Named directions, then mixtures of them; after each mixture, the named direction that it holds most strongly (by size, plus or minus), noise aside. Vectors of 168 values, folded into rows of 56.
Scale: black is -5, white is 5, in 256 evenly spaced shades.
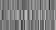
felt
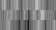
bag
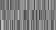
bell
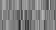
bag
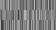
bell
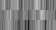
bag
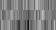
bag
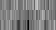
bag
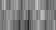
bag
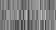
felt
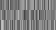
bell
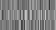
felt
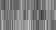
bag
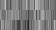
bag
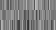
bell
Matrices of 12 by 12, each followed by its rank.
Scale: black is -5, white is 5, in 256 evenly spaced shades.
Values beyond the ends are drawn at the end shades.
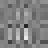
two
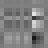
one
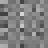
two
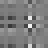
one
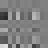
one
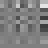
one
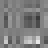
one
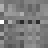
two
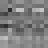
two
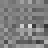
two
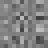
two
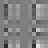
one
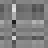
one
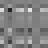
one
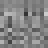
two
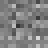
two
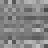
two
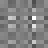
one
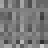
two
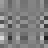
one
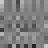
two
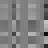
one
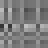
one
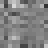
two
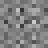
two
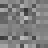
two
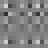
one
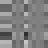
one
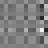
one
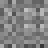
two
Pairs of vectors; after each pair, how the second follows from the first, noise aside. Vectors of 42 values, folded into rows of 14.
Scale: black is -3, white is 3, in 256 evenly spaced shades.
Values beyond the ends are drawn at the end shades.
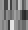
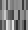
shuffled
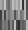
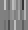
partly zeroed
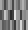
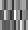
copied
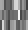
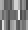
copied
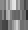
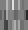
partly zeroed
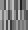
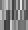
sign-scrambled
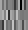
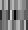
shuffled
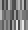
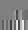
partly zeroed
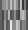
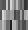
shuffled
